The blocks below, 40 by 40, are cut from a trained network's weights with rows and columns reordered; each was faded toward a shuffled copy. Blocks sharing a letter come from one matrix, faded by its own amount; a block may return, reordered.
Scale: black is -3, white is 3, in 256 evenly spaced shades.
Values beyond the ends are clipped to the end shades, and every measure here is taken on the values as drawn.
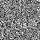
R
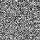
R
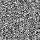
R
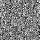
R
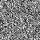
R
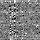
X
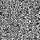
R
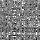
X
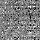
X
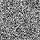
R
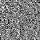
R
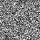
R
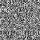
R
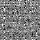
X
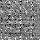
X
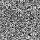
R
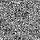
R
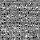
X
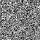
R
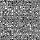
X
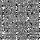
X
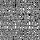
X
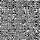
X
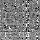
X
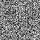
R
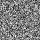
R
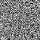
R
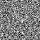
R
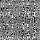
X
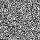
R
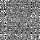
X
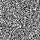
R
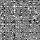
X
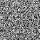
R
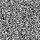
R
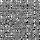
X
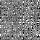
X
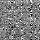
X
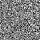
R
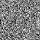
R
